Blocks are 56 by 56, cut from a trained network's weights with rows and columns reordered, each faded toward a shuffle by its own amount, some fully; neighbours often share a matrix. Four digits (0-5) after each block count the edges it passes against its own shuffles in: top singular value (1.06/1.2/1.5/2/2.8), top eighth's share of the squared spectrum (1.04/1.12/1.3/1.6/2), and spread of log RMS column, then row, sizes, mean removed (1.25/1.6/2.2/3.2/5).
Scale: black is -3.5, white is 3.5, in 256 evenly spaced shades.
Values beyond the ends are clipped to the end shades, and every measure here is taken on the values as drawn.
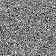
1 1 0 0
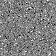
0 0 0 0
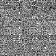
3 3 2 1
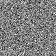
0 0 0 0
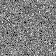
1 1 0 0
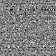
3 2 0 1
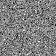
0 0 0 0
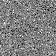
0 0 0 0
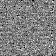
2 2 1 0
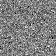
0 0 0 0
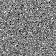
0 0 0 0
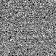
2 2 0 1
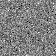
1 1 0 0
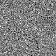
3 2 1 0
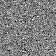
2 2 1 0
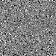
2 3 1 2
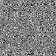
3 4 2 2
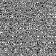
3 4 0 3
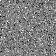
2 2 0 0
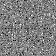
2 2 0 1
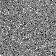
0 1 0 0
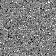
2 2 0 0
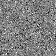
2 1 0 0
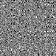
2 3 2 1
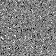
1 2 0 0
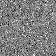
1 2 0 0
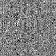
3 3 1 1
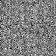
2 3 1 1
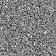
0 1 0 0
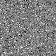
0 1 0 0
